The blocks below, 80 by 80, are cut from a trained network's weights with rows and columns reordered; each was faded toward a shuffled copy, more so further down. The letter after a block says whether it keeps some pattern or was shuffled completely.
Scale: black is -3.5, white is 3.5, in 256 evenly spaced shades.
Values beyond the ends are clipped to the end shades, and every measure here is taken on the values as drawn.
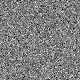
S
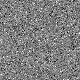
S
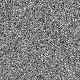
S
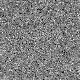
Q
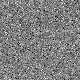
S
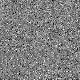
Q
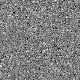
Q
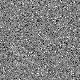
Q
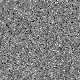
S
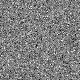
S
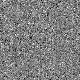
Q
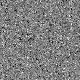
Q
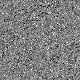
Q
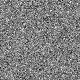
S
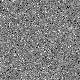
S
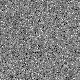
S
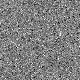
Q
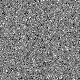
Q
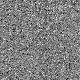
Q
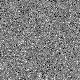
S
